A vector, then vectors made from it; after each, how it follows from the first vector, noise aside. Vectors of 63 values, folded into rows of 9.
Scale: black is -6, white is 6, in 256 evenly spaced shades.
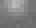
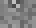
sign-scrambled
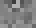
sign-scrambled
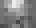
scaled up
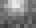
scaled up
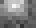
scaled up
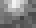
scaled up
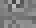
sign-scrambled
